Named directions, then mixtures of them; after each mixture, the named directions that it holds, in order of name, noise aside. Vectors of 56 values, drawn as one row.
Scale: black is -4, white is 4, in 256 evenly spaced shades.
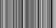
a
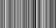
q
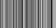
a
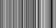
a, q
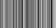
a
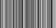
a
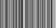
a, q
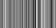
a, q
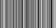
a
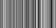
a, q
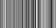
a, q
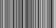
a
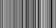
a, q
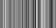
a, q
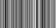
q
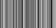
a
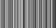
a, q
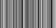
a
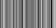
a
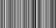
q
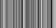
a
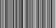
a, q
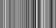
a, q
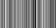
q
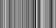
a, q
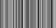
a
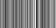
q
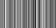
q
